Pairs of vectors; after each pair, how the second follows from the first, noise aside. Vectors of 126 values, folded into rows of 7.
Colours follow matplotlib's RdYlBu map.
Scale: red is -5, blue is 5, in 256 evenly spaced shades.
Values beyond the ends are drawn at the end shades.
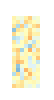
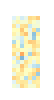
reversed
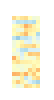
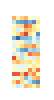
scaled up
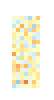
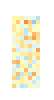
reversed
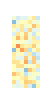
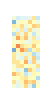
copied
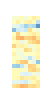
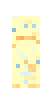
partly zeroed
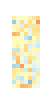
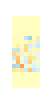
partly zeroed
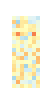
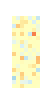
partly zeroed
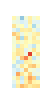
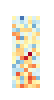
scaled up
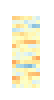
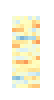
reversed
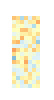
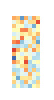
scaled up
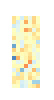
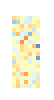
reversed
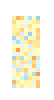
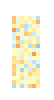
reversed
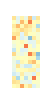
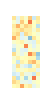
copied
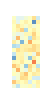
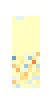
partly zeroed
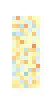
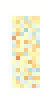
reversed
